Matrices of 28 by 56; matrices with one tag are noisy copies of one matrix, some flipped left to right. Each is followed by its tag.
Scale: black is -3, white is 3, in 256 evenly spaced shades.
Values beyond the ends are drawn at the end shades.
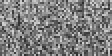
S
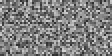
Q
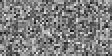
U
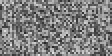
U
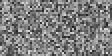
U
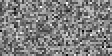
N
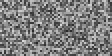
N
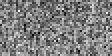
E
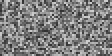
N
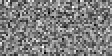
Q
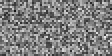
Q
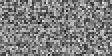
Q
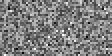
N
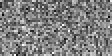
E
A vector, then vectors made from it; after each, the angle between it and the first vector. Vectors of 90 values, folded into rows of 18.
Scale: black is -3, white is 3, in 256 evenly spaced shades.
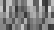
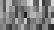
nearly parallel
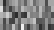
partly aligned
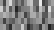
nearly parallel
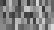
orthogonal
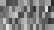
partly opposed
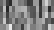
nearly opposite
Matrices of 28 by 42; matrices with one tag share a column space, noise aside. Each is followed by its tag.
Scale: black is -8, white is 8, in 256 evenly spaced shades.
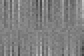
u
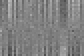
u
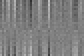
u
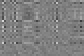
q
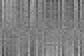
u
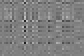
q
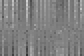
u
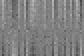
u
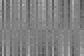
u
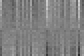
u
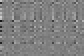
q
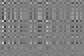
q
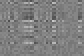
q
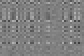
q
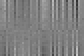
u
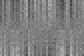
u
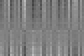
u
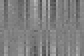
u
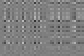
q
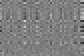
q
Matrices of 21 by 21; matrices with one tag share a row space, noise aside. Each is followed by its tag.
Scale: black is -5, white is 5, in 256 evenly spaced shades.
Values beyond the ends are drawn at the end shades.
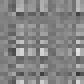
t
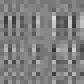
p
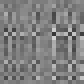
p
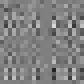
p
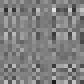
p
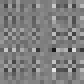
p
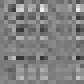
t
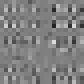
p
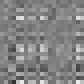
t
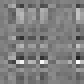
t
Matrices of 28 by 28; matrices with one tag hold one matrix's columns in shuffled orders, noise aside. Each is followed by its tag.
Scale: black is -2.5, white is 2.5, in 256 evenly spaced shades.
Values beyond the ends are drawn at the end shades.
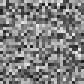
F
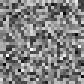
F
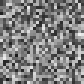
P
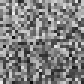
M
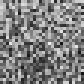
M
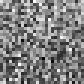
M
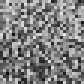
M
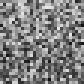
M
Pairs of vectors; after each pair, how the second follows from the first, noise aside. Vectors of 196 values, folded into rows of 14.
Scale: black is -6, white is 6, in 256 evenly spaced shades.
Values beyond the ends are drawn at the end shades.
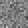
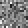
scaled up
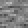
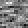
scaled up
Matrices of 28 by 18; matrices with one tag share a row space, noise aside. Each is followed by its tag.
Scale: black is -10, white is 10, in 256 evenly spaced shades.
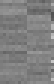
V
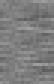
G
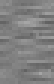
G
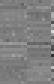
V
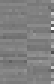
V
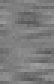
G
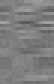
G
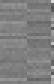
V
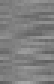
G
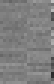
V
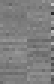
V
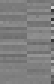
V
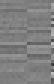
V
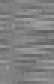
G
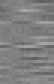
G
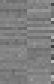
V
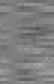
G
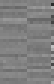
V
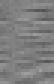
G
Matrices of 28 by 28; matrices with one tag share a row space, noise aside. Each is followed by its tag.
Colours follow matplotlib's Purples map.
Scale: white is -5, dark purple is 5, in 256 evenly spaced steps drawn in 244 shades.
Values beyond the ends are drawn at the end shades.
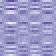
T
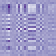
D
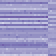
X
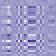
D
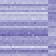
X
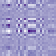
D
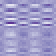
T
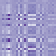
D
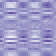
T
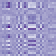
D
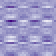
T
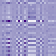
D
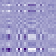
D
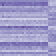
X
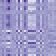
D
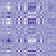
D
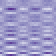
T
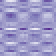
T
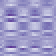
T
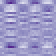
T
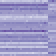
X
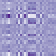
D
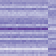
X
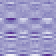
T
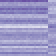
X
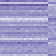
X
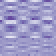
T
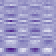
T
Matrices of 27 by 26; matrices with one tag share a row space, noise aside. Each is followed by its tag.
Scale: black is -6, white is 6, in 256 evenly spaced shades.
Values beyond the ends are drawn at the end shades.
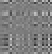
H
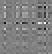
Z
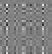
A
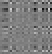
H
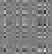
Z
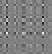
A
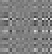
H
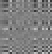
H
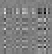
Z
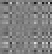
H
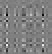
A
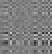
H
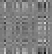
Z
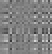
H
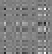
Z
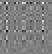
A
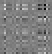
Z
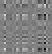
Z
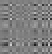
H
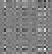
Z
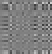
H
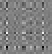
A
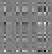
Z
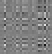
Z
